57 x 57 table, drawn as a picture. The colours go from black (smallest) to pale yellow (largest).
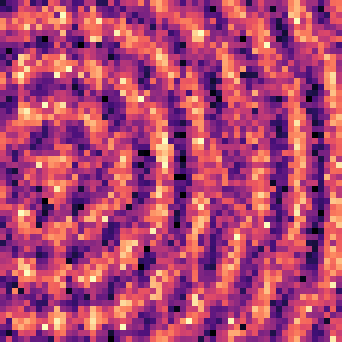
Stripes running up and down repeat 10 times from left to right. The histogram is bell-shaped. Rings spread out from the middle left.
